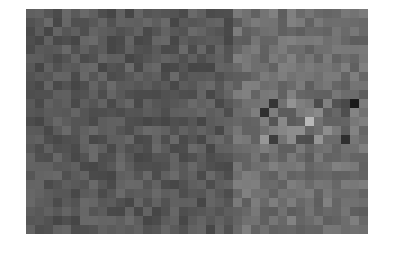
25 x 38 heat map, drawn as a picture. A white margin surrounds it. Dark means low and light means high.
Roughest part: middle right. Stripes: none. Odd patch: rougher, in the middle right. Seam: vertical, 60% of the way across, the right part higher. Average level on the scale: 40%.
